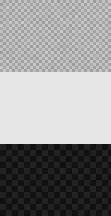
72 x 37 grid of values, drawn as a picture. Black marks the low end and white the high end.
The table splits into 3 rows of 1 panel. Panel 1,1: high, checkered. Panel 2,1: very high, flat. Panel 3,1: very low, checkered, faint in contrast.
